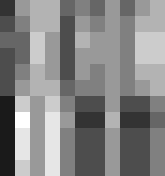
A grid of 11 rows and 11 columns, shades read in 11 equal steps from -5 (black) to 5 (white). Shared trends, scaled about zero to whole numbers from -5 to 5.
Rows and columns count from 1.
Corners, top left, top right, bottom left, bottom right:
-3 2 -4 0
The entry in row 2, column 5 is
-2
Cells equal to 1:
28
